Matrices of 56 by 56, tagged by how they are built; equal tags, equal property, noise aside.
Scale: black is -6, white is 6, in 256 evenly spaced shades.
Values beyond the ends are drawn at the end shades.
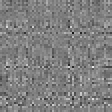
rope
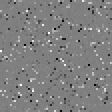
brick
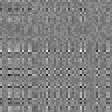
rope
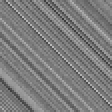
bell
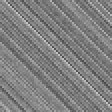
bell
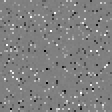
brick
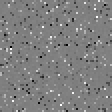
brick
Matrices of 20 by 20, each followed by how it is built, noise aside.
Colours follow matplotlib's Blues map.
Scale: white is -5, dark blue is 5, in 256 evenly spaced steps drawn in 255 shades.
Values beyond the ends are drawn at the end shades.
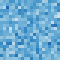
noise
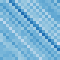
Toeplitz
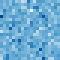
noise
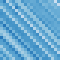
Toeplitz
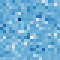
noise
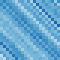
Toeplitz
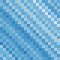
Toeplitz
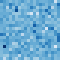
noise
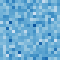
noise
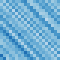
Toeplitz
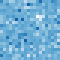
noise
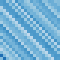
Toeplitz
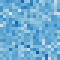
noise
